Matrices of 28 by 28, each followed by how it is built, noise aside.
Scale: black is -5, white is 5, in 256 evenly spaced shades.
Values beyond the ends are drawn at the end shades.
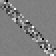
banded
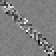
banded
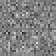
low rank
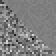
lower triangular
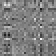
low rank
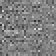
low rank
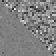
upper triangular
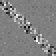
banded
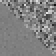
upper triangular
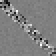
banded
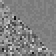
lower triangular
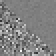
lower triangular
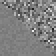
upper triangular
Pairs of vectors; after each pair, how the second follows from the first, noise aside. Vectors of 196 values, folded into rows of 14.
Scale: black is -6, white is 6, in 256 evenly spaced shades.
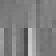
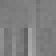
shrunk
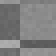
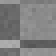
copied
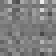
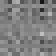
negated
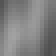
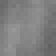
shrunk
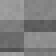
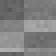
negated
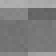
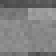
negated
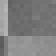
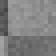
negated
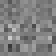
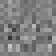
negated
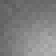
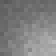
copied
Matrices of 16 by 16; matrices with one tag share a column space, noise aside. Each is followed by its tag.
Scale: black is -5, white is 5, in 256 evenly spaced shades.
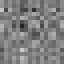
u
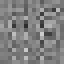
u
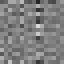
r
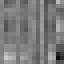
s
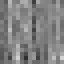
s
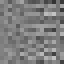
r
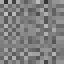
r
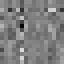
u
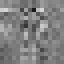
u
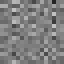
r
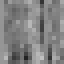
s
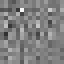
u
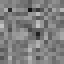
u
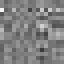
u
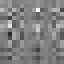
u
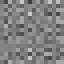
r
